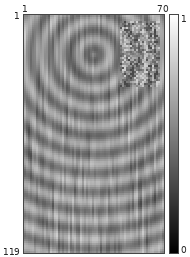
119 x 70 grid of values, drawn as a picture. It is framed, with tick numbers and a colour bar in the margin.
Odd patch: rougher, in the top right. Rings: centred on the top middle. Roughest part: top right. Slope: none.
